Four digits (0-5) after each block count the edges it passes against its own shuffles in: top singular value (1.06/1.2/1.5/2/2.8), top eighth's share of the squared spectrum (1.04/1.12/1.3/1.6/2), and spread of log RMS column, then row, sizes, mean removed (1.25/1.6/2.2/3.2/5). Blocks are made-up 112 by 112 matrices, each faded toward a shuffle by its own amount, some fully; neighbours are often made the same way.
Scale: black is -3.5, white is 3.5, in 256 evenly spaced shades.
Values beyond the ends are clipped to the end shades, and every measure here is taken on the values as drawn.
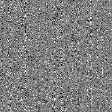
2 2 3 0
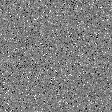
0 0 0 0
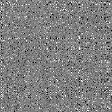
4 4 3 3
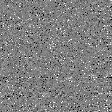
3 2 1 1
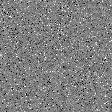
1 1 0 0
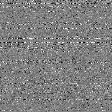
3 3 0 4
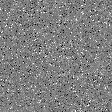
0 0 0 0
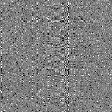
4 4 3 2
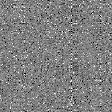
4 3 2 1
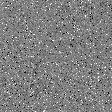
1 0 0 0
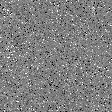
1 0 0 0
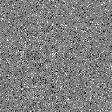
3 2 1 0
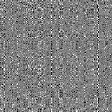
5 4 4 3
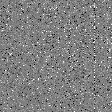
3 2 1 0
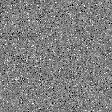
3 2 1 1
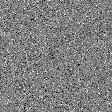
2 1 0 0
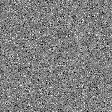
2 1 0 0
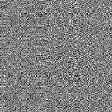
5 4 3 3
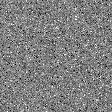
0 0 0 0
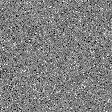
0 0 0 0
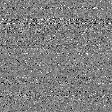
2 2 0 3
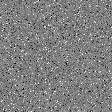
0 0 0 0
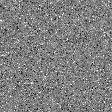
0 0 0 0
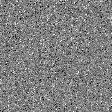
0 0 1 0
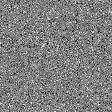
1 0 1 0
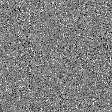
0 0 2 0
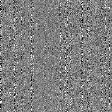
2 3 4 0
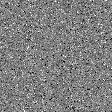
0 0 1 0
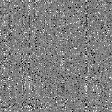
4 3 2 1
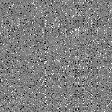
4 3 2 1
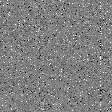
3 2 1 0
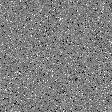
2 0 0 0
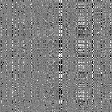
5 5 4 3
